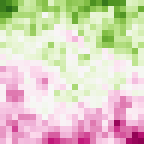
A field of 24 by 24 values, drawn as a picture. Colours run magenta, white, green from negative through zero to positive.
The histogram is bell-shaped. The ninth with the lowest average is the bottom right. The field is mottled with small blotches. There is an overall slope up to the top. There are no regular stripes.
